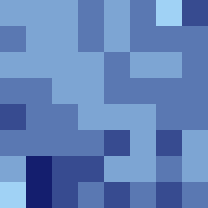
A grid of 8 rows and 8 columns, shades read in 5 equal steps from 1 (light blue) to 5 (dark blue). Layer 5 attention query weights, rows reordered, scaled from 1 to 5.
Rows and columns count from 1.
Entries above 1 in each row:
7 8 8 8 8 8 8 7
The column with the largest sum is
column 2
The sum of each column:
20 25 22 22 22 20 23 23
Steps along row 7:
up down same down same up down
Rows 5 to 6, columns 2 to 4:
3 3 2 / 3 3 3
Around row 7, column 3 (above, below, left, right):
3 4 5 4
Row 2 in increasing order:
2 2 2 3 3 3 3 3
